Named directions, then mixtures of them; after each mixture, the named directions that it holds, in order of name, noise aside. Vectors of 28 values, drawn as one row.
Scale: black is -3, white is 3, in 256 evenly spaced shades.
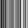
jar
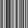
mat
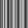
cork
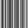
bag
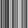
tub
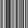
mat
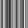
bag, mat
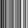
jar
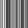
jar, mat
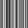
mat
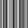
bag, cork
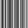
bag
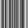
bag, cork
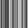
tub
